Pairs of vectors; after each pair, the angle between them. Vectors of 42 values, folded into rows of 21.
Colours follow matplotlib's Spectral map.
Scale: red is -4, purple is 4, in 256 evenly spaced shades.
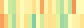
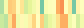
nearly opposite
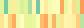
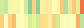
nearly parallel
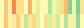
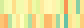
partly aligned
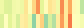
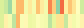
partly aligned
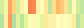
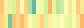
nearly opposite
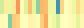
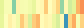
orthogonal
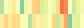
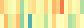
partly aligned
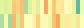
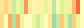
nearly opposite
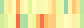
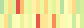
partly aligned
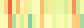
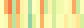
nearly parallel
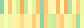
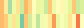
partly opposed
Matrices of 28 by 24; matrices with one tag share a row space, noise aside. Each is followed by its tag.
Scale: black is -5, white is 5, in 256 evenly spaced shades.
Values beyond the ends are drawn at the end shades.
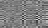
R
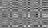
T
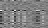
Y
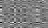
Y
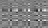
T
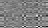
R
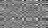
R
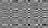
T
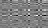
T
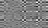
R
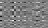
Y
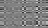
R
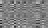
Y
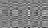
T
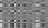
Y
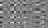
Y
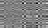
R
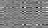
R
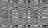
T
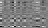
Y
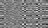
R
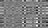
R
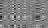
Y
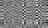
R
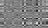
R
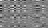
Y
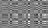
T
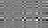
R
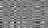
Y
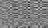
T
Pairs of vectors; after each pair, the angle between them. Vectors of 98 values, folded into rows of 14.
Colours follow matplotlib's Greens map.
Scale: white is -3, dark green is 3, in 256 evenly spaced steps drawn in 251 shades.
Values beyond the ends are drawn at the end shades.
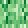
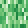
nearly opposite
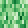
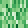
orthogonal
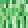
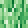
orthogonal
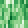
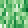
orthogonal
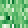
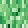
orthogonal
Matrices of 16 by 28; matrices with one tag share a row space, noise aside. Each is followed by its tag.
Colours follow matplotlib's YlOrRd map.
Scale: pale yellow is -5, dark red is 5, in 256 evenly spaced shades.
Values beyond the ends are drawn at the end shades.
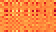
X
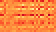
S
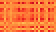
S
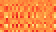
X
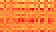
S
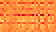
S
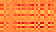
S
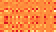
X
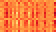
X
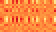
X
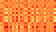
X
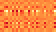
X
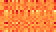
X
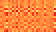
X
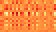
X
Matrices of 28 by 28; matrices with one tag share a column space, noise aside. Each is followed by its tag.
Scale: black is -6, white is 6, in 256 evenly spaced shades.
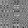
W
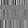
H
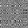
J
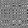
J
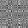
W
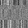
H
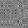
J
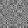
W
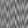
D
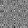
W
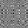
J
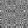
W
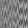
D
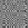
W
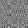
W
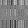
H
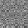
W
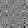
W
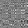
J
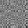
W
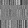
H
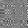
J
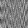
D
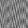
D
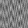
D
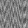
D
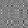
J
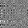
J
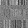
H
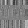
H
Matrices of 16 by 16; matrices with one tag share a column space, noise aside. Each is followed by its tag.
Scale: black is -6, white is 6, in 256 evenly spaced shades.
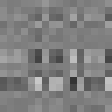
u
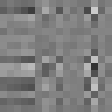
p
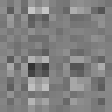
p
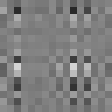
p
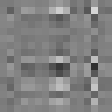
p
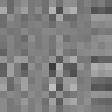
p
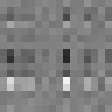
u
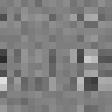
u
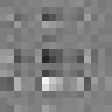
u
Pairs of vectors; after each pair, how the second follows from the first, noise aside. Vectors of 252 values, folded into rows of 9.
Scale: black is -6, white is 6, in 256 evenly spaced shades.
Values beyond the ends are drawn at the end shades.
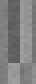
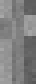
wrapped around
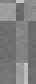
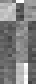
scaled up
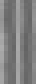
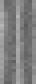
wrapped around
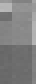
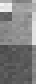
scaled up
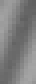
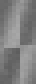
wrapped around
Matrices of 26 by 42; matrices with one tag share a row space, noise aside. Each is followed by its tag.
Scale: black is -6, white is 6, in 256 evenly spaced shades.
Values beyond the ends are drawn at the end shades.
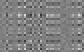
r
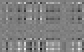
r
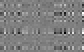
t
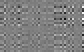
t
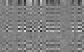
r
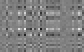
r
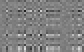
r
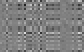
r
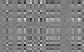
r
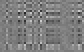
r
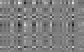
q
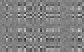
r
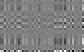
t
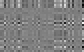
t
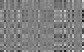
t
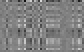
r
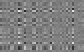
q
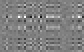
r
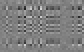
r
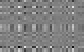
q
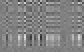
r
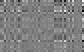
t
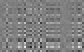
r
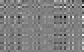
t
